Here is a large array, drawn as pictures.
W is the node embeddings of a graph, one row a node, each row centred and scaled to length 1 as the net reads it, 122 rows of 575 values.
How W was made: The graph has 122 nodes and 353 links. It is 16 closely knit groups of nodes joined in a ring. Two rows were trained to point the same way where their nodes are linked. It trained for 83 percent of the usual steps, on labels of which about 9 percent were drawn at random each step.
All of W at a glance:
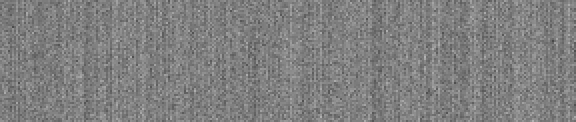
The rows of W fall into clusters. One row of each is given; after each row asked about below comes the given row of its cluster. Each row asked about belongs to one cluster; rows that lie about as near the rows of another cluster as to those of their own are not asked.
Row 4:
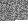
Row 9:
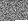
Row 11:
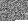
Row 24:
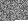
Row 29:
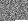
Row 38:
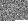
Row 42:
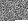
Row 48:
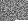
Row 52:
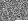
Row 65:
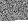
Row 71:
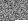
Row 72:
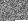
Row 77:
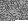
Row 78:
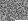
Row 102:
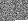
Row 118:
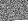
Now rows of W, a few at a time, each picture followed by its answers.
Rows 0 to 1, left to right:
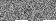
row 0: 42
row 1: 102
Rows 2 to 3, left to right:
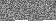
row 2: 118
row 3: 4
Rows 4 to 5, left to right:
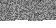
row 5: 24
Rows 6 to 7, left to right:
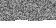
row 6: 65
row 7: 4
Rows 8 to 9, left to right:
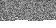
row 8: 52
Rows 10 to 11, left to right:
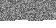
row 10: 29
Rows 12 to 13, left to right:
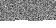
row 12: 24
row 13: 4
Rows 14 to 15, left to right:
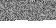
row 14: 9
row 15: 4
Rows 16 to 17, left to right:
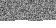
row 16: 65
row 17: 118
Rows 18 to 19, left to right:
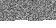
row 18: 24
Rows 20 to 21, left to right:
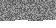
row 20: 29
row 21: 118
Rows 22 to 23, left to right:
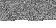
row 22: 42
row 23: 38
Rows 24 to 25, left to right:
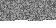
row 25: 4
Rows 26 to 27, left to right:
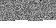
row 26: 42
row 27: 102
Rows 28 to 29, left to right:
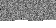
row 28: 11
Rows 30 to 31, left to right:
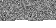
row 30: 38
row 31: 42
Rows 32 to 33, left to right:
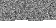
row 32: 72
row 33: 52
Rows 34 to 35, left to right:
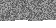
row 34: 72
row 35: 24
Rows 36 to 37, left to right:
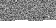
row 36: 118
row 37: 52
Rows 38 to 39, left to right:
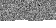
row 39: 11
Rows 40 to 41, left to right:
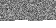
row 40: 118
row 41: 4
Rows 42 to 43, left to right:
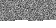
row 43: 29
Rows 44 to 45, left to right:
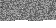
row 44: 77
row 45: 72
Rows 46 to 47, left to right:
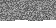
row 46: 77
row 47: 42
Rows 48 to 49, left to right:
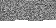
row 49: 71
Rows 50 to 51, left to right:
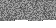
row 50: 29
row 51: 9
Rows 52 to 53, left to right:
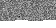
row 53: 9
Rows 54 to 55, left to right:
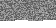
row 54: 71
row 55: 77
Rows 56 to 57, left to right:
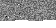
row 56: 38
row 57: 77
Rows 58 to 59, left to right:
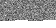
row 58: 102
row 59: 71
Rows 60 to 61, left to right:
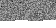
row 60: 11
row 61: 72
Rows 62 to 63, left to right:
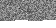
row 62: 29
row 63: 48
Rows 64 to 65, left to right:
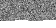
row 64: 72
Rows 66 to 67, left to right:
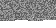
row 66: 71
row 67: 102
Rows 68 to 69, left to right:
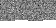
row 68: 77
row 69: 71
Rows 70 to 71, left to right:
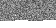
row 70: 4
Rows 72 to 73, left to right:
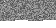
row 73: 71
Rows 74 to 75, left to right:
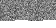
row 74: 48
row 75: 78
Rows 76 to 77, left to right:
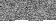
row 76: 71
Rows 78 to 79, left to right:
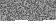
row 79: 4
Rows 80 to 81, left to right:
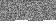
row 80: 11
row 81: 42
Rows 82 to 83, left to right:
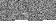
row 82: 11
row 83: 48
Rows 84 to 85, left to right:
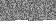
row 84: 65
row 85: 4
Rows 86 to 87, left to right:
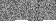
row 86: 52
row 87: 78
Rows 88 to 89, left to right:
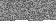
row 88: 9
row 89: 52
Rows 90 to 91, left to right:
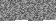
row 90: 29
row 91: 29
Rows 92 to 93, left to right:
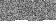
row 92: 77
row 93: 65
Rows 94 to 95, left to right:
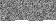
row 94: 78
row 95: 42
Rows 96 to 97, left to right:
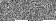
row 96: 102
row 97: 72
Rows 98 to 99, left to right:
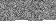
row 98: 9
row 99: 24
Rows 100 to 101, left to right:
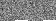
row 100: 118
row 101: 9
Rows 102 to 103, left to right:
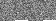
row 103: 52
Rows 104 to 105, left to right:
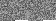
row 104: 11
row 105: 78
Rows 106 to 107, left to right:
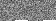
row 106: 38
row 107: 42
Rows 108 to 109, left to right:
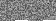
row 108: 11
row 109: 48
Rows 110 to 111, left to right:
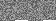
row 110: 71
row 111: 9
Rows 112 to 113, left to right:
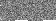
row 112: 42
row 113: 102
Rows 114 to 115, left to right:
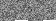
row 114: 72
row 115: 29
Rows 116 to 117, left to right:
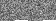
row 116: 48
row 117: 72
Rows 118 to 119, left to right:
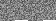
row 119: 102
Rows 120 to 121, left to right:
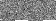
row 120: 72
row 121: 52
